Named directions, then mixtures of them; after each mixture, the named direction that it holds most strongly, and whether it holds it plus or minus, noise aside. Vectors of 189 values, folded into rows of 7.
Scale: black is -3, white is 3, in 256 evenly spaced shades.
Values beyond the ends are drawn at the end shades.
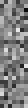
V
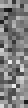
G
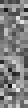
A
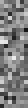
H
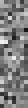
H, plus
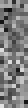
G, plus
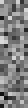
H, plus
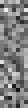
A, minus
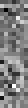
A, plus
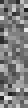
A, plus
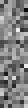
V, plus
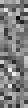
A, minus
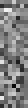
G, minus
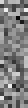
A, minus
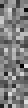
V, plus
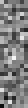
H, plus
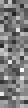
G, plus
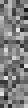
V, plus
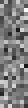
V, minus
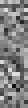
A, minus
